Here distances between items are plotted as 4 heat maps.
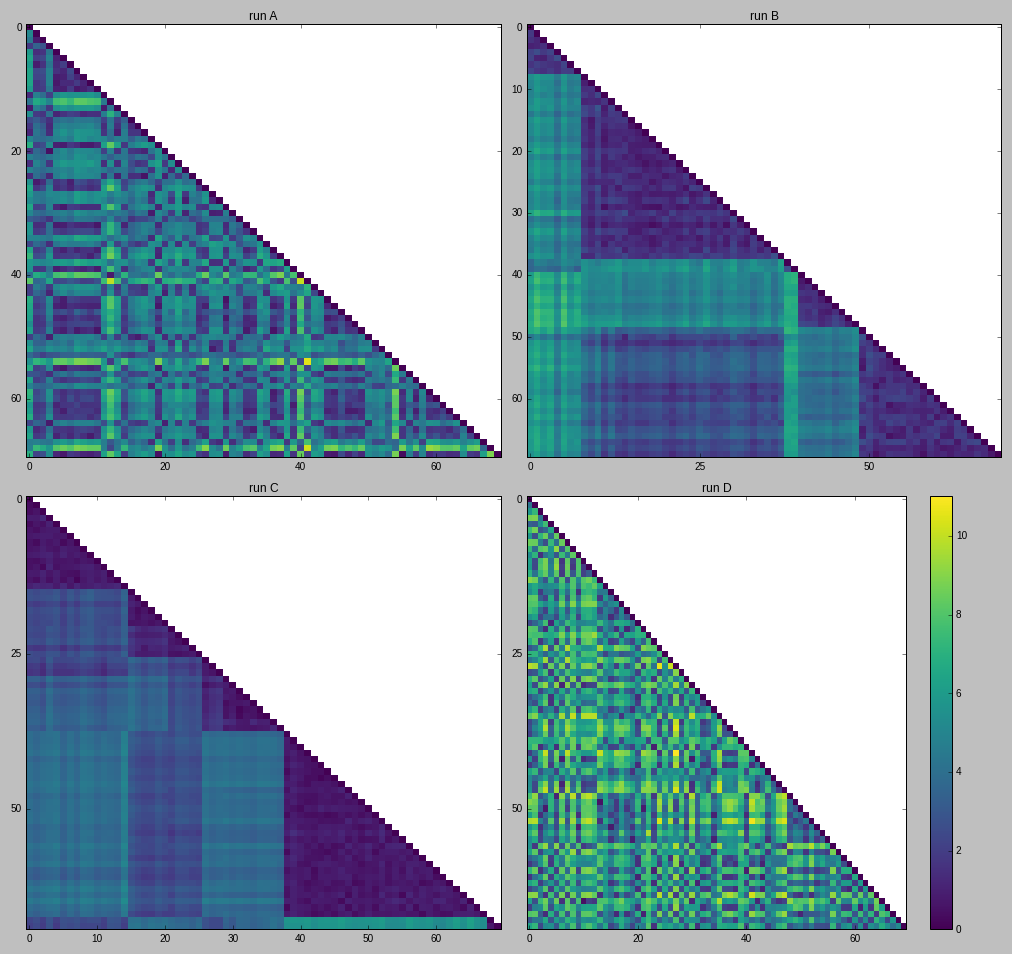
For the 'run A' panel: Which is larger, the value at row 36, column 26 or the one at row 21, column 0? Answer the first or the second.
the second
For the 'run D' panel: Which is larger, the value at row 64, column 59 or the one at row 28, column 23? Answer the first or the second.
the first
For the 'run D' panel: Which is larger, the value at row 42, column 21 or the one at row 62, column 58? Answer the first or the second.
the first
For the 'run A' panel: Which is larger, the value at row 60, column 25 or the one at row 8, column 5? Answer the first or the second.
the first
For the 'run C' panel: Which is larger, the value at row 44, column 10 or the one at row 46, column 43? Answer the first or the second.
the first
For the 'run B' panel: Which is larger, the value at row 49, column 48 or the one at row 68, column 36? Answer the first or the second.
the first
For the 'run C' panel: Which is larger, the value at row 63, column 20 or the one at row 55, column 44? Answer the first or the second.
the first
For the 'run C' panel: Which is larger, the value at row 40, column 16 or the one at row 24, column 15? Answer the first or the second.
the first
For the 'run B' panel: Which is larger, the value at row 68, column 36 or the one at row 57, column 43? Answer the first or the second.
the second
